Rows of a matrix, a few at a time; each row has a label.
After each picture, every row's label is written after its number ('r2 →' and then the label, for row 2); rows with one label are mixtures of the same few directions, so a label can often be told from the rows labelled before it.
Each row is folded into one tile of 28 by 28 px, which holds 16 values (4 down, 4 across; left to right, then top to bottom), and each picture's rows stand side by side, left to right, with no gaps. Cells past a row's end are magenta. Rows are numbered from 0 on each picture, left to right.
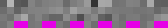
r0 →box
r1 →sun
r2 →sun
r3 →box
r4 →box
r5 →box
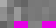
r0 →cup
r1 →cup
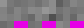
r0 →cup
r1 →sun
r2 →cup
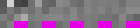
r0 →box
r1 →box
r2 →cup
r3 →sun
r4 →sun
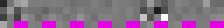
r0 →cup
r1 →sun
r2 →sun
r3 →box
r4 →cup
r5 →sun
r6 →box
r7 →box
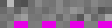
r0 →box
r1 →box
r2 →sun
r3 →sun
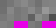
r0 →cup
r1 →sun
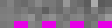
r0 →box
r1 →sun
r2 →box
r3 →box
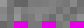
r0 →cup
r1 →sun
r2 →sun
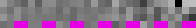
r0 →cup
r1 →box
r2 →cup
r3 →box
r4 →cup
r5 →cup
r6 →box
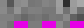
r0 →box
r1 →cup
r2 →box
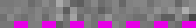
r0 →sun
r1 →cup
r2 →cup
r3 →sun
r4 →box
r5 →sun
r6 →sun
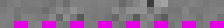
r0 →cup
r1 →sun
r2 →sun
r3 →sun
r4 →sun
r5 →box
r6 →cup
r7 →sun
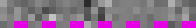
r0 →cup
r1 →sun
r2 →sun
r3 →cup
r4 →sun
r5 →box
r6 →cup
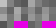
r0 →cup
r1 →cup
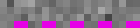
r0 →box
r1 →cup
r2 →sun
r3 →sun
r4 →box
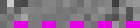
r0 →box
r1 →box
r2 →box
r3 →sun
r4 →cup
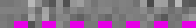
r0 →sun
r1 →cup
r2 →box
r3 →sun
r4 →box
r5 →box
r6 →box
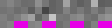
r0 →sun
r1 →sun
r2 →box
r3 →box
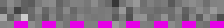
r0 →sun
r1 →cup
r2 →cup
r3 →box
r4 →cup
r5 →sun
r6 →cup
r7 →sun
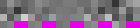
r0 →sun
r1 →sun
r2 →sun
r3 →sun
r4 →cup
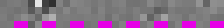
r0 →sun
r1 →box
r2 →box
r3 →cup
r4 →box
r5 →sun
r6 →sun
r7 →box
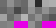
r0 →sun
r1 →box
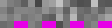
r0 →cup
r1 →box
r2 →cup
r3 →box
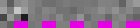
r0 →sun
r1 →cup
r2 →sun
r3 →sun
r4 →box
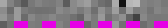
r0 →cup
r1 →sun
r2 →box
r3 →cup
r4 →box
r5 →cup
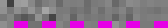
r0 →box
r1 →sun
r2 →cup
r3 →cup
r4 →cup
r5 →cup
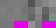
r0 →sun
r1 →cup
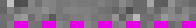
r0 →box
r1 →sun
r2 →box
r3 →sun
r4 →sun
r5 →box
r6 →cup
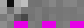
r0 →box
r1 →cup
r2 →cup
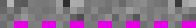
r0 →box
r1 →sun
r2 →box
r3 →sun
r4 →sun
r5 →cup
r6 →box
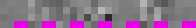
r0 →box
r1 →cup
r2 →cup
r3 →sun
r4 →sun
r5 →cup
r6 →cup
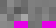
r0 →sun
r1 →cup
